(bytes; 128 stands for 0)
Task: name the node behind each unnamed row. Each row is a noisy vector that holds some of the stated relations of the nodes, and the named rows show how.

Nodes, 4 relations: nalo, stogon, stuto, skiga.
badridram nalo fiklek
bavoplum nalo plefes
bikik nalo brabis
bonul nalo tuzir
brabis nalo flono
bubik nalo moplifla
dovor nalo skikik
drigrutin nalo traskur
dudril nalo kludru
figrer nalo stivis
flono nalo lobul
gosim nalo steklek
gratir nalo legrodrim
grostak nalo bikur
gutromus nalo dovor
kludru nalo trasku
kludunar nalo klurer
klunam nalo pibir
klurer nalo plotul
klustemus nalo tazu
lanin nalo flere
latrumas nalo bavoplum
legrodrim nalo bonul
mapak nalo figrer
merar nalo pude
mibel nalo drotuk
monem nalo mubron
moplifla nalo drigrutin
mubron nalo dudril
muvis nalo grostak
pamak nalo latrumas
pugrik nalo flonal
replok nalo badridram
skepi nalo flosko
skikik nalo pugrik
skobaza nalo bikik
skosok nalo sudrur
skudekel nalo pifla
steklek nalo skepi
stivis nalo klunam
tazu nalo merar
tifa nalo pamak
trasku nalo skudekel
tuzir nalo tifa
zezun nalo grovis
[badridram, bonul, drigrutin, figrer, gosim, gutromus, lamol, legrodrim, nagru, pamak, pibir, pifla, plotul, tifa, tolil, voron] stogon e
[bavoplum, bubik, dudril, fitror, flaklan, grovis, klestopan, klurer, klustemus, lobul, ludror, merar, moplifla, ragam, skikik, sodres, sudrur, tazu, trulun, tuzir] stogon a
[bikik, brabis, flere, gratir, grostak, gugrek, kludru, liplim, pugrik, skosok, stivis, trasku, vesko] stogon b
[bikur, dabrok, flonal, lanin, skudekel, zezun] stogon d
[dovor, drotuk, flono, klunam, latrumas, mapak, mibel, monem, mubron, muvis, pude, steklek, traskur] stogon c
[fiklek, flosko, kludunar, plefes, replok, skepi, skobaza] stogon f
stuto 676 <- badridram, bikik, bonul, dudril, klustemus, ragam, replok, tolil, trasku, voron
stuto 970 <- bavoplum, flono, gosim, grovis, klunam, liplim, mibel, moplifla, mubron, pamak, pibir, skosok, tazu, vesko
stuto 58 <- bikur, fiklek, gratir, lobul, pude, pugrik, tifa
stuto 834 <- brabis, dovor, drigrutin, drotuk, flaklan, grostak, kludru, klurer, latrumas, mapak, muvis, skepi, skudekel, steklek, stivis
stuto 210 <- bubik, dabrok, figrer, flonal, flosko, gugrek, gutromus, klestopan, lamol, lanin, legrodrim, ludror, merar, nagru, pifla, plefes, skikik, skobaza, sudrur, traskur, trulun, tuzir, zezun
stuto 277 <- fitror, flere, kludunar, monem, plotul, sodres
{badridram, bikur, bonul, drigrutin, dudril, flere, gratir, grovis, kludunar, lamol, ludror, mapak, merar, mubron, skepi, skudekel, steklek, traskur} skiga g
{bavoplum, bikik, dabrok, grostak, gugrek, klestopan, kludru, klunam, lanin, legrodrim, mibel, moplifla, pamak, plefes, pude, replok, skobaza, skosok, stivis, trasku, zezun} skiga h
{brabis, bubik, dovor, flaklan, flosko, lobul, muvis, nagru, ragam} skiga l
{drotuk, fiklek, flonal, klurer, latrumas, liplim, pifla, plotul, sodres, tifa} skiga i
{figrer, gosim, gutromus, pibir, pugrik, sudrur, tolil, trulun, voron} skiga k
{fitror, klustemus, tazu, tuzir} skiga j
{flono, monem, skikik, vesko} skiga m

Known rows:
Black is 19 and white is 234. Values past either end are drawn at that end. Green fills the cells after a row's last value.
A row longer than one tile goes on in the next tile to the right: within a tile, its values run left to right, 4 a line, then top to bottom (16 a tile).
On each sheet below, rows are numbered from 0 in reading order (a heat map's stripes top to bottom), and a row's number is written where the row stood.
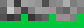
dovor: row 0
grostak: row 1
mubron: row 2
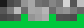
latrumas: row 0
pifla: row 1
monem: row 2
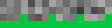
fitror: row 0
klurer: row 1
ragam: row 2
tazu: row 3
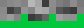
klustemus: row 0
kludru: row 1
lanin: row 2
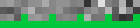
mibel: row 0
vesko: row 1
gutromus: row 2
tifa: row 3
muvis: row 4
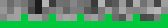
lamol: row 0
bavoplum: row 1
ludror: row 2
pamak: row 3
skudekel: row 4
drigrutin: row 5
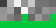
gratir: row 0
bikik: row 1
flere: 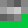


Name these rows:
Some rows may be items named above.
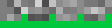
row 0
legrodrim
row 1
monem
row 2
vesko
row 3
plotul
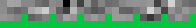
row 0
gosim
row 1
flere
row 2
plefes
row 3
klestopan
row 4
skikik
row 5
brabis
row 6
trasku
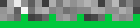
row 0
gratir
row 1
steklek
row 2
flono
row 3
kludru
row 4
flosko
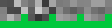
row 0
tuzir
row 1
dovor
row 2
trulun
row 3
gosim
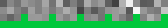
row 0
sodres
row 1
liplim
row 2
flosko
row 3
skosok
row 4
gratir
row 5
bonul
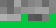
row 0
grovis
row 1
kludunar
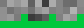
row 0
flono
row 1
mapak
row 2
traskur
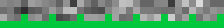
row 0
bubik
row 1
klunam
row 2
drotuk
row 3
dabrok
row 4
pugrik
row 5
flonal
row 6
bikur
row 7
trasku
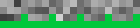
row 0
kludru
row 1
moplifla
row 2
lobul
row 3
pude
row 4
skosok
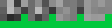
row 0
muvis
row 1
flaklan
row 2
nagru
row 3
pibir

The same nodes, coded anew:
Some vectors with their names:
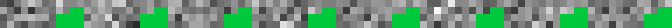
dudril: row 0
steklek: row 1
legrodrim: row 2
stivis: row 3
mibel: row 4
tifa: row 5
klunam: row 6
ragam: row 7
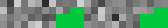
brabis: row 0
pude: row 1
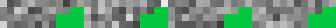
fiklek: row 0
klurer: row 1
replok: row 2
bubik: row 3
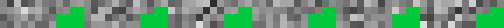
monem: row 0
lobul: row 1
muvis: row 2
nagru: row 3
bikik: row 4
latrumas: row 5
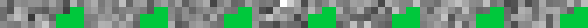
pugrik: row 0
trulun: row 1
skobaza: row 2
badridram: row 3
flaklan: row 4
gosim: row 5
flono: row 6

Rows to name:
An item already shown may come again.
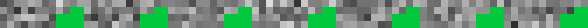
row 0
dudril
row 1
kludru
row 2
fitror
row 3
brabis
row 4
moplifla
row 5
liplim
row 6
skikik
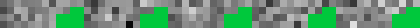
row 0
vesko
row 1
mubron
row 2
monem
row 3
pamak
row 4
tazu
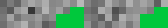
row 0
grovis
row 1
liplim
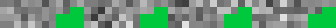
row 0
bubik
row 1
trasku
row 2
tazu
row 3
tuzir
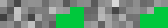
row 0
pude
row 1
gratir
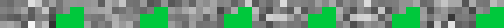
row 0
skudekel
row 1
pifla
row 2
kludunar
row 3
bonul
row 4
bonul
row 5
dovor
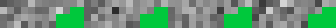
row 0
klustemus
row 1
grovis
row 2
flere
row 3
bikur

